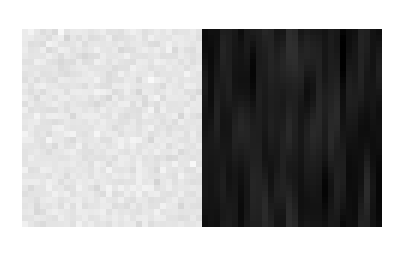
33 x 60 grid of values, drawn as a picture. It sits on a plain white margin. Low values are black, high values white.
It is made of 1 by 2 panels. Panel 1,1: very high, fine-grained, faint in contrast. Panel 1,2: very low, streaked downward, faint in contrast.
